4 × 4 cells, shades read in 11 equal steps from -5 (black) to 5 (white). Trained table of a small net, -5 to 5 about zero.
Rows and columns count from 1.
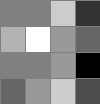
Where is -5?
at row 3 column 4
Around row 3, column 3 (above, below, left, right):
1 3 0 -5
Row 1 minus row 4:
1 -1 0 -1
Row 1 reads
0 0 3 -3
